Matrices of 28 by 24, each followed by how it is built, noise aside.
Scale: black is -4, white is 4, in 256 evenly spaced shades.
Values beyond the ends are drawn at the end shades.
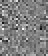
low rank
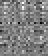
low rank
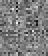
low rank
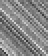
Toeplitz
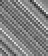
Toeplitz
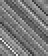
Toeplitz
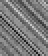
Toeplitz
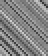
Toeplitz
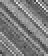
Toeplitz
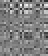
low rank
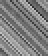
Toeplitz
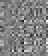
low rank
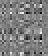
low rank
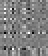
low rank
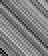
Toeplitz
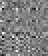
low rank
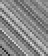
Toeplitz
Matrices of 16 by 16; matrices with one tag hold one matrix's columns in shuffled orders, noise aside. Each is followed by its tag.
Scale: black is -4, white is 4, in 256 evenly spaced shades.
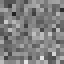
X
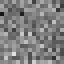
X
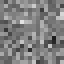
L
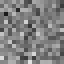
X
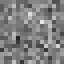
L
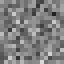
X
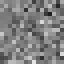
X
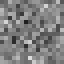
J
